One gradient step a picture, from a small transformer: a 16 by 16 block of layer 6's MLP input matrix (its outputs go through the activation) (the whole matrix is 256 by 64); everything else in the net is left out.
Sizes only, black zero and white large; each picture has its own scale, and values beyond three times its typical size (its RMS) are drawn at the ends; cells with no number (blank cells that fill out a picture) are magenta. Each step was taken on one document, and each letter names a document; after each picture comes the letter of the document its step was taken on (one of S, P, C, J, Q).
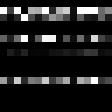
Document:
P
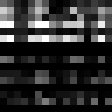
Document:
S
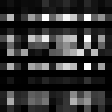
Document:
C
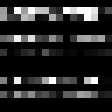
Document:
P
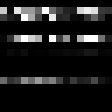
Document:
P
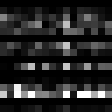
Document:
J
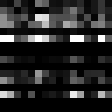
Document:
S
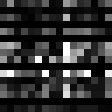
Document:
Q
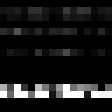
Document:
J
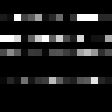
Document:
P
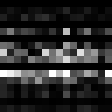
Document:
Q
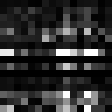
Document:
C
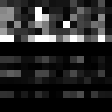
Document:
S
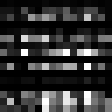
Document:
C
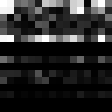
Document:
S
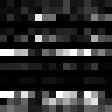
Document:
C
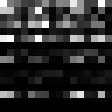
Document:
S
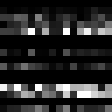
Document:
J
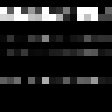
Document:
P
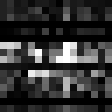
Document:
Q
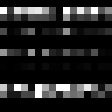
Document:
J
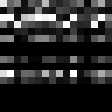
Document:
S
